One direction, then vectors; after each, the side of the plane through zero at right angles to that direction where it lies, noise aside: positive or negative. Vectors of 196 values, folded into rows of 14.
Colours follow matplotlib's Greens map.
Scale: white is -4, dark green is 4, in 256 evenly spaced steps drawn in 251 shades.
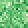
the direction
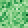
negative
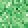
positive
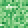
positive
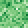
negative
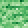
negative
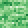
negative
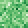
positive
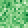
negative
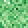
positive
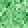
negative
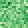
negative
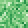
positive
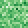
positive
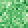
positive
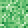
positive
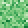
positive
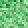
negative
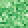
positive
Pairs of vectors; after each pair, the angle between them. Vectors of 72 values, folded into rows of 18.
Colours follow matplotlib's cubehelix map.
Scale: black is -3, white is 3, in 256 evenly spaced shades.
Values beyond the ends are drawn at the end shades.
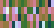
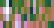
partly aligned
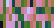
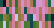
orthogonal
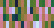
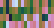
orthogonal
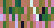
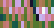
nearly opposite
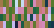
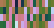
nearly opposite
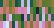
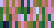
nearly opposite
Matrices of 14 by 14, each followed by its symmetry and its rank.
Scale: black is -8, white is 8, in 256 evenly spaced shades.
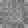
symmetric, rank three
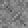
symmetric, full rank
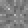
symmetric, rank three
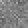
symmetric, rank three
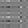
neither, rank one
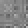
symmetric, rank three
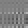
neither, rank one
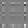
neither, rank one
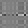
neither, rank one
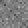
symmetric, full rank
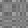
symmetric, rank one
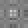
symmetric, rank one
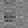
neither, rank two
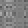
neither, rank two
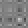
symmetric, rank one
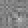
symmetric, rank three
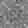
symmetric, full rank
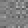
neither, rank two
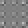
symmetric, rank one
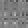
neither, rank two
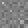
symmetric, rank three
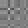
symmetric, rank one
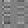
neither, rank one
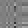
neither, rank one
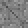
symmetric, full rank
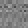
neither, rank two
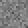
symmetric, full rank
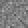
symmetric, full rank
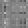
neither, rank two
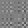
symmetric, rank one
